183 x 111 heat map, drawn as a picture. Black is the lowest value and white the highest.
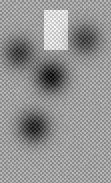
The top middle is the ninth with the highest average. An odd patch, higher than its surroundings, sits in the top middle. No overall slope runs across the table. There are four dips. The centre is the ninth with the lowest average.
